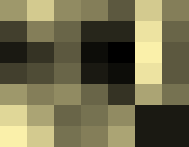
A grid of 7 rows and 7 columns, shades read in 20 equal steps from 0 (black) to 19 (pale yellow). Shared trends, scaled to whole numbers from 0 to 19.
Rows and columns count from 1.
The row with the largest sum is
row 1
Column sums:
72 75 62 43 39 88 45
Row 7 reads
19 16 9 10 13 2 2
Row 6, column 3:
8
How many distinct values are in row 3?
6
